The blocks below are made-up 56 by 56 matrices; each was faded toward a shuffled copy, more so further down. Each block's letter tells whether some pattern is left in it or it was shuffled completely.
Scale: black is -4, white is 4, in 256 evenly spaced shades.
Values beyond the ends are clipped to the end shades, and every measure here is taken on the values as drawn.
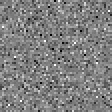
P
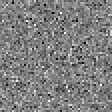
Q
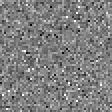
Q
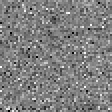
P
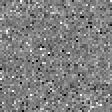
Q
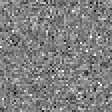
P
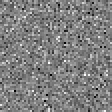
Q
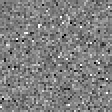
Q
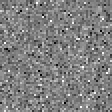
Q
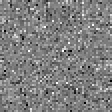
P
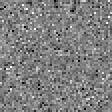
Q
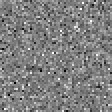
Q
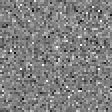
P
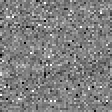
P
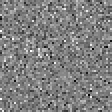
P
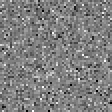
P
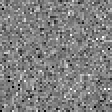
Q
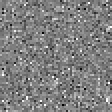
P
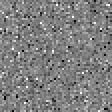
Q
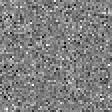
Q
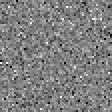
Q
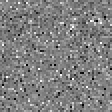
P
